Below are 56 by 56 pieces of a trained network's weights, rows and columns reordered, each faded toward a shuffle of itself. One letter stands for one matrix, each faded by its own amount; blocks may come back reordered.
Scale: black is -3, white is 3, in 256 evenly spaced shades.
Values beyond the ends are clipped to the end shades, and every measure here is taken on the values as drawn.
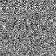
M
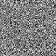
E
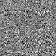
M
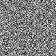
E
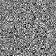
M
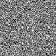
E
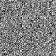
E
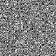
M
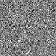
M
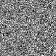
E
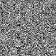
M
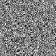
E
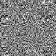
M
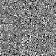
M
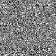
M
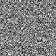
E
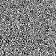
M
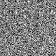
E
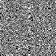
M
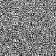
E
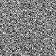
E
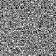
M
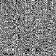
M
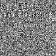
M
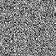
E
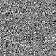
M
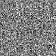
M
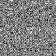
M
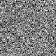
M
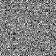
M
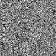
E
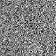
M
